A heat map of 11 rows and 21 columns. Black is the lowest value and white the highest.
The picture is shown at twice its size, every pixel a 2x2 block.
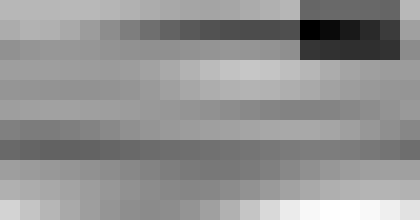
Odd patch: lower, in the top right. Grain: streaks across. Mirror symmetry: none. Ninth with the highest average: bottom right. Roughest part: top right. Ninth with the lowest average: top right.
